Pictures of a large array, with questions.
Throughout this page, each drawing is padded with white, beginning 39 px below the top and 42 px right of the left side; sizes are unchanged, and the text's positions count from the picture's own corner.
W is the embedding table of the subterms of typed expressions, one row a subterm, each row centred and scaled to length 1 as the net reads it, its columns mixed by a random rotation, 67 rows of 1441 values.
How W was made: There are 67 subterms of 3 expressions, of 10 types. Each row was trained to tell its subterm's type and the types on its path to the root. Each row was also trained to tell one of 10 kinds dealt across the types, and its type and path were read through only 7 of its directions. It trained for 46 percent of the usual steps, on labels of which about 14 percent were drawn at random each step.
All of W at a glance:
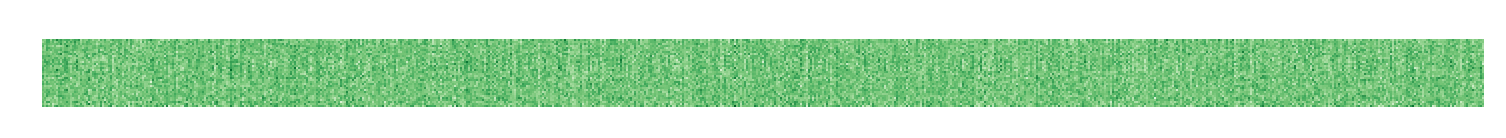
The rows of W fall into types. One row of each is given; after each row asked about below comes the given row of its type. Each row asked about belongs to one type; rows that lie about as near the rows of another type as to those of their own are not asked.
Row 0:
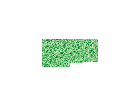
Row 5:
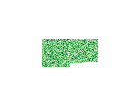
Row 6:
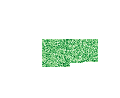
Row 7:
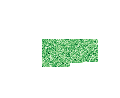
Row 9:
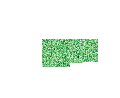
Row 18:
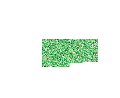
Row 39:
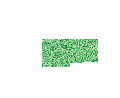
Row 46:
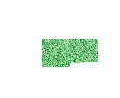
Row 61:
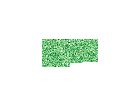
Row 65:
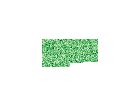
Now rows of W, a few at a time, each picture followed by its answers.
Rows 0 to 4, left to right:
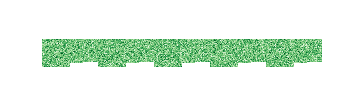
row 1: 5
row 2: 5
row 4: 65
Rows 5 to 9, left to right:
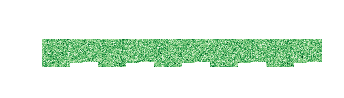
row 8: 18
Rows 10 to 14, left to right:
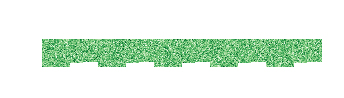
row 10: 65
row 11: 5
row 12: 39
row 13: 7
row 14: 46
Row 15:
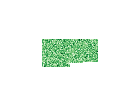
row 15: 0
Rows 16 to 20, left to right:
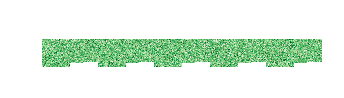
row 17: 18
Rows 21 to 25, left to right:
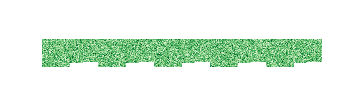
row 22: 61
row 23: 6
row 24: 18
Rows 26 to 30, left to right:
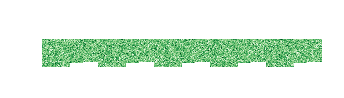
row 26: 61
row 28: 7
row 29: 7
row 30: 18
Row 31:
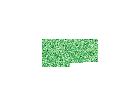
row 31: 61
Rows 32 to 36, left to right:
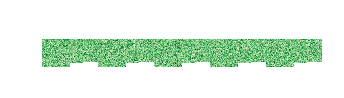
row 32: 6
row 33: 39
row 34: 6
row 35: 46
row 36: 0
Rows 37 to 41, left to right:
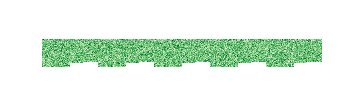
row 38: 7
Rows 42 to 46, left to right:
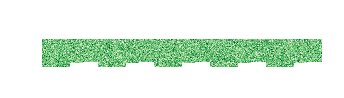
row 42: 46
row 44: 9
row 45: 5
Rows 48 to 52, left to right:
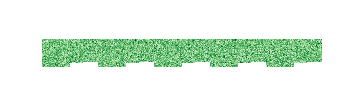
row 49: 0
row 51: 6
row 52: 46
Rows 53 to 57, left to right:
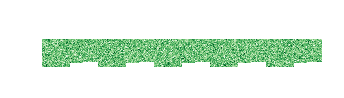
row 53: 6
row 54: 5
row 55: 7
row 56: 65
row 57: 5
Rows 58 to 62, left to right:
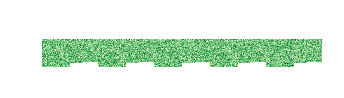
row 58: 61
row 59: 61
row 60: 46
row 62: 6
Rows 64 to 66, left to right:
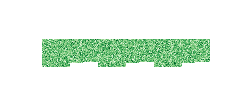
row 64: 46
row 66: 7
